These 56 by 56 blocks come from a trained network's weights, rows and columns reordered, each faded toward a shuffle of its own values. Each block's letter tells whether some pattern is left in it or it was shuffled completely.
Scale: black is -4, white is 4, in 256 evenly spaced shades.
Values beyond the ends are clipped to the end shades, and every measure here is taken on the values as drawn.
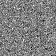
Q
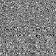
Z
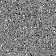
Q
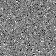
Q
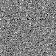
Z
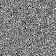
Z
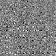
Z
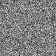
Q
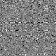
Z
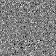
Z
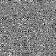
Z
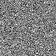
Q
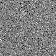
Q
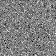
Q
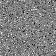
Q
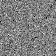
Q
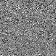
Z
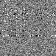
Z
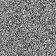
Q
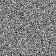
Q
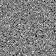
Q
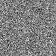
Q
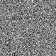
Z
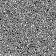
Q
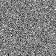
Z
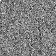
Q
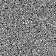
Q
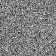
Q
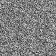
Q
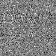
Z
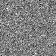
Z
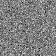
Q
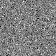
Q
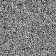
Q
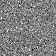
Q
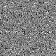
Z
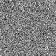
Z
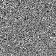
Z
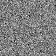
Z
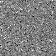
Q
